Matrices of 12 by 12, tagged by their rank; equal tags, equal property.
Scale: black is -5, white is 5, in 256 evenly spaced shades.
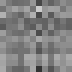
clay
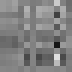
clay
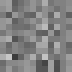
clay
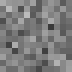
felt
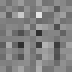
clay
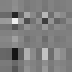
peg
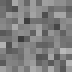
felt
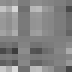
peg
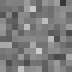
felt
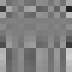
peg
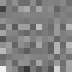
clay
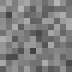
felt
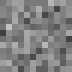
felt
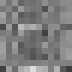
clay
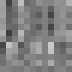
clay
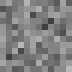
felt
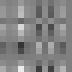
peg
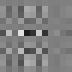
peg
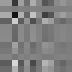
peg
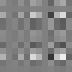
peg
